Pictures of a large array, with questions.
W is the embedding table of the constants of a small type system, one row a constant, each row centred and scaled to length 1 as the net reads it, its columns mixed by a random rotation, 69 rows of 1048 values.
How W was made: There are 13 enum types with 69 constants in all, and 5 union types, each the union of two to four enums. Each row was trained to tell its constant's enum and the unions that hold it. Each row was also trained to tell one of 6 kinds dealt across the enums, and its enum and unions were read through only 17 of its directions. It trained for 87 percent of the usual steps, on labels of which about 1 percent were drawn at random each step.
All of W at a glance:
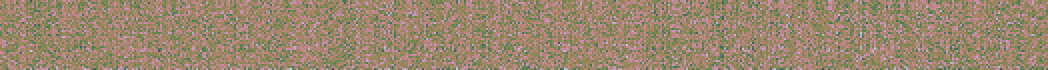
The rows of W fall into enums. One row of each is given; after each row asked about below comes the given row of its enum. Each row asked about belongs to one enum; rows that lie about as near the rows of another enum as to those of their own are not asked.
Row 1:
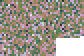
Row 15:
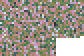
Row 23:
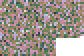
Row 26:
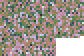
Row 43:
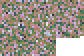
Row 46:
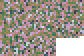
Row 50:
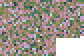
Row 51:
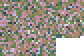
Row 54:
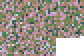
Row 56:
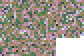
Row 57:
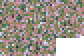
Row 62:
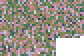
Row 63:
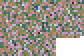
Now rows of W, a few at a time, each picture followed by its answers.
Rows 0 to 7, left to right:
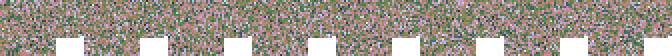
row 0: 57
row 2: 43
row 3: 62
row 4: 43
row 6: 63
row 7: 1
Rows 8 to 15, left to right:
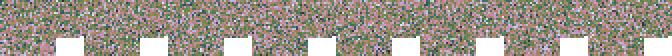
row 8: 1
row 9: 43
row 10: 23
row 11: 15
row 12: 51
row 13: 57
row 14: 1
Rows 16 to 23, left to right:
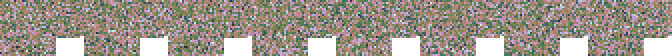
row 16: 56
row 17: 23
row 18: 57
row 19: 62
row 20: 26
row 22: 56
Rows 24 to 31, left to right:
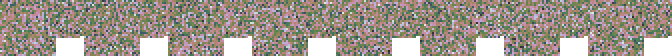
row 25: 1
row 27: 15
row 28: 51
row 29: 62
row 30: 43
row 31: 15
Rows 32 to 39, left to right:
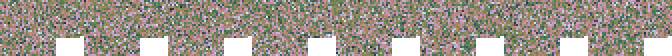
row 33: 51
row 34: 1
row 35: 62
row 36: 56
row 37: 15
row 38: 43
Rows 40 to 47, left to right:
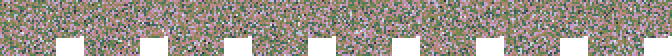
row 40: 46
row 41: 57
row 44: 56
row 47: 62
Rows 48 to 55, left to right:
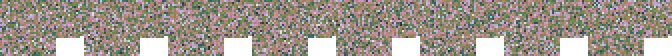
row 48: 51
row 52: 57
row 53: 46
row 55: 56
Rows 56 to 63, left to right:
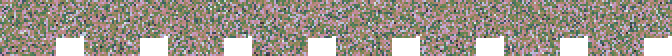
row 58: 62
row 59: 15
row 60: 23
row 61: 23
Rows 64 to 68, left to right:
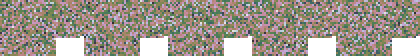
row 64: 1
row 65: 43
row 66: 23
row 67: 23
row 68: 51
